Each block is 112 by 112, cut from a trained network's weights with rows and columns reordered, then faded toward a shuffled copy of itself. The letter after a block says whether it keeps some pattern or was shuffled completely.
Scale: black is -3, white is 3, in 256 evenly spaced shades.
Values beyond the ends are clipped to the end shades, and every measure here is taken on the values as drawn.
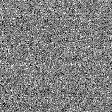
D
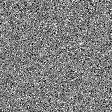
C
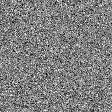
C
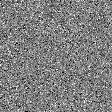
C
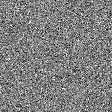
C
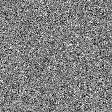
C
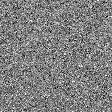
C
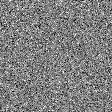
C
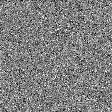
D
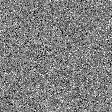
C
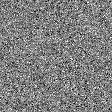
C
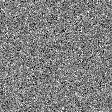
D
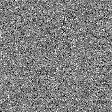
D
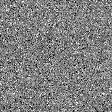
D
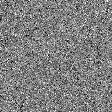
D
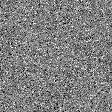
C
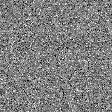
D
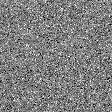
C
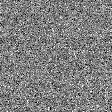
D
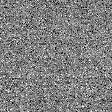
D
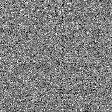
D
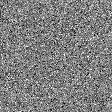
C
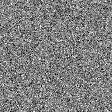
D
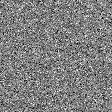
C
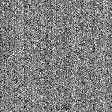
D
